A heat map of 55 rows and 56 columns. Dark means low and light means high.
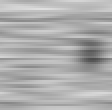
Dips: one, in the middle right. Grain: streaks across. Average level on the scale: 70%. Ninth with the lowest average: middle right.
